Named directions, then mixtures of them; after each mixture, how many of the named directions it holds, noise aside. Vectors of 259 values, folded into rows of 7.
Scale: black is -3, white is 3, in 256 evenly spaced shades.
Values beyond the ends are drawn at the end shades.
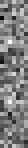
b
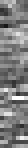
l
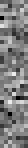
two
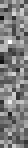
one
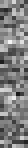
two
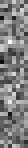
one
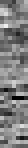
one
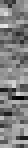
one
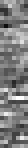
one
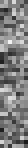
two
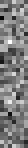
one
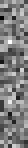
one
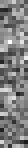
two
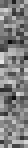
two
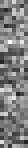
two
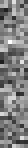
two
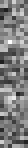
two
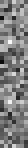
one
